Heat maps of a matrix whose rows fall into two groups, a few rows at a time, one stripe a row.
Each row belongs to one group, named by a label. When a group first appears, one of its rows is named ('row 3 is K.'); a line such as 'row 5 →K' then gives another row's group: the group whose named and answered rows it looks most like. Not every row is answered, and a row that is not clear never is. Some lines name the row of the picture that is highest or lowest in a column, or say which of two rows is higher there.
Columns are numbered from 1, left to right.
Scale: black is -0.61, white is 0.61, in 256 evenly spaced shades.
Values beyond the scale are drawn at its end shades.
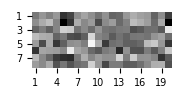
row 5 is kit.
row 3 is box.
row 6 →box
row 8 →kit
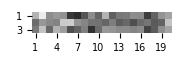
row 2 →box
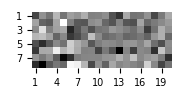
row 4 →kit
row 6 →box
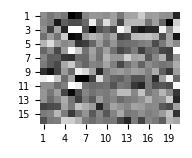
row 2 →box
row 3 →box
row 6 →box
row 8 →box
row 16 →box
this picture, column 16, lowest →3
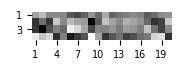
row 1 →kit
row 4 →kit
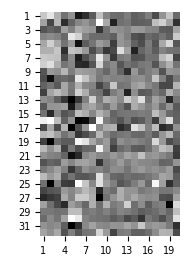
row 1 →kit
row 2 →kit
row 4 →box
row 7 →kit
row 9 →box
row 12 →box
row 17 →box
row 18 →kit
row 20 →kit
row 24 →kit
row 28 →box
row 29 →box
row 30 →box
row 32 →kit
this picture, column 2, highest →16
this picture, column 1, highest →16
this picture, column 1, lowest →27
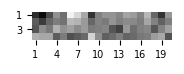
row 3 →box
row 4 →kit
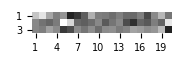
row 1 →kit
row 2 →box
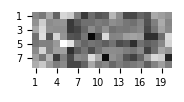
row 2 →kit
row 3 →kit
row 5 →box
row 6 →kit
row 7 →kit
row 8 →kit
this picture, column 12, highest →1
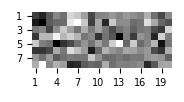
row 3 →box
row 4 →box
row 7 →kit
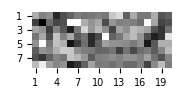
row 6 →box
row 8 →kit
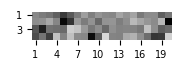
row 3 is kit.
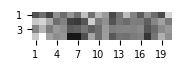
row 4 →kit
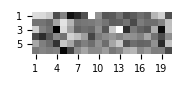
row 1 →kit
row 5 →box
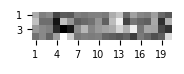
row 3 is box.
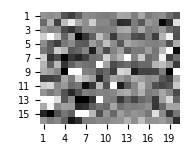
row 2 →box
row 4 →kit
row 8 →kit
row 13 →kit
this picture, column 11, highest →11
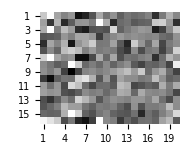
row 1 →kit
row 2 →kit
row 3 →kit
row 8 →box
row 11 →box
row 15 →box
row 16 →kit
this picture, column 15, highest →9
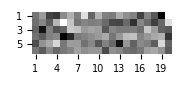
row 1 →box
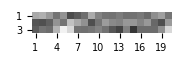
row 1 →kit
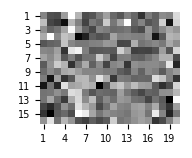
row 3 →box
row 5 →box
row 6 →box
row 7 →kit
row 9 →box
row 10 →kit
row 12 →box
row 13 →box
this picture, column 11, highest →16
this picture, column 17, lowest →4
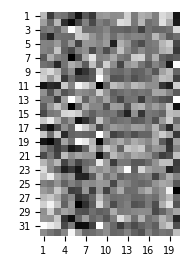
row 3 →box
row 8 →box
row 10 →kit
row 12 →kit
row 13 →box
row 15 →box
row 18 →kit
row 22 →kit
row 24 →kit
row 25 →kit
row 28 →kit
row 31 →kit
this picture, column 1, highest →31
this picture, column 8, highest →7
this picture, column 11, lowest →5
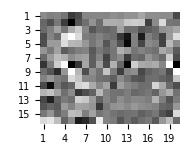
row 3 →box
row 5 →box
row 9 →box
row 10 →box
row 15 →box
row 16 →kit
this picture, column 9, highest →16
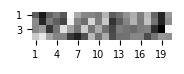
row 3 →box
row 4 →kit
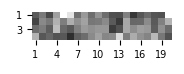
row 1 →box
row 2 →box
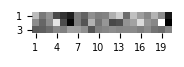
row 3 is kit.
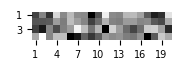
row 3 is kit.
